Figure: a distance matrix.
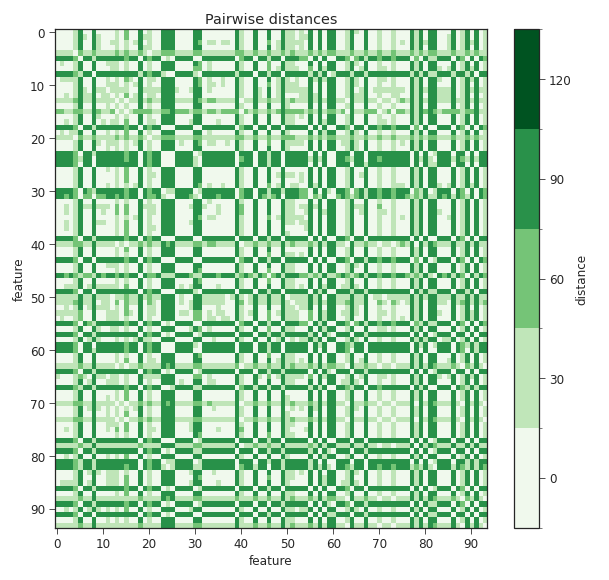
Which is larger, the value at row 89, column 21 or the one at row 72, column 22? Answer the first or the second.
the first
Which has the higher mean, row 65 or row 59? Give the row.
59
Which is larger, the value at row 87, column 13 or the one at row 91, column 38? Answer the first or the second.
the second
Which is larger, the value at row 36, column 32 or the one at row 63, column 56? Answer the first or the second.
the second
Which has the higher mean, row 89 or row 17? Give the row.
89
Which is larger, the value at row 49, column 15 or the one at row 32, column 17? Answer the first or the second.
the first
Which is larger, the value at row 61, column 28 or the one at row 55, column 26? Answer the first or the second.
the second
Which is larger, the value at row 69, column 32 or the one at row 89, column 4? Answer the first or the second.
the second
